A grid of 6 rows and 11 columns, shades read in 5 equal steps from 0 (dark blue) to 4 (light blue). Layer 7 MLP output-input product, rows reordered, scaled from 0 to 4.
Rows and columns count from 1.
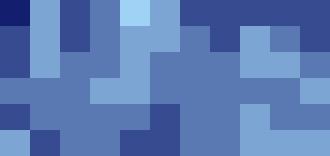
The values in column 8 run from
1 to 2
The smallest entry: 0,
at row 1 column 1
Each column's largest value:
3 3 2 3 4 3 2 2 3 3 3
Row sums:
18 22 25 25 21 23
